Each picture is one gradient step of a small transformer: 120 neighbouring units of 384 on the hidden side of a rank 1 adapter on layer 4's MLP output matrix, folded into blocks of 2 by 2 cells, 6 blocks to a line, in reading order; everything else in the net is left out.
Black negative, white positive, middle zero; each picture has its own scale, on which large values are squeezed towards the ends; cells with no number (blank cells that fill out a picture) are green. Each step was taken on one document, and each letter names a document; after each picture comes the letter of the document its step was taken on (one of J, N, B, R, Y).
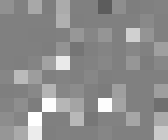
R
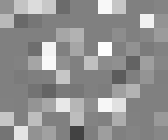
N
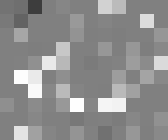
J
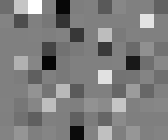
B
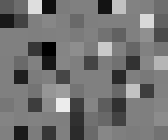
N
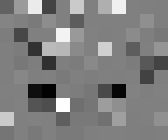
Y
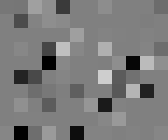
B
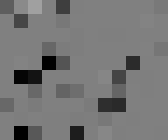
B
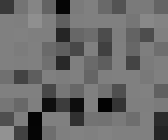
R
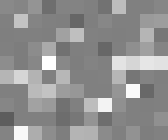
N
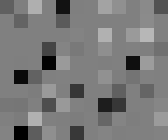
B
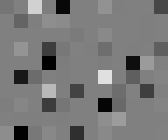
B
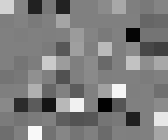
R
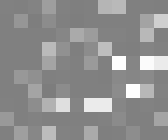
N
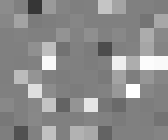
N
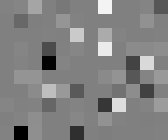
B
